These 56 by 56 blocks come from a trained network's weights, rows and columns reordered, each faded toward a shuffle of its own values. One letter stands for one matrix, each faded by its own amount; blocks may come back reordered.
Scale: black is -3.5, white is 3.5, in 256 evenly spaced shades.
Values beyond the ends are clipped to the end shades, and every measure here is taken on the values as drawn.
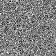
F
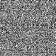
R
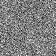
F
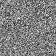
F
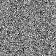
F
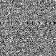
R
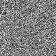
F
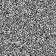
F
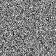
F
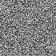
F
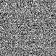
R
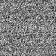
R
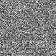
R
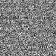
R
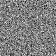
F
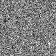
F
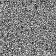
F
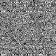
R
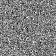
F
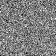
F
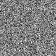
F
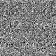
R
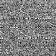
R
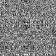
R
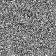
F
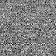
R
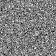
F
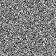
F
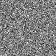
F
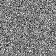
F
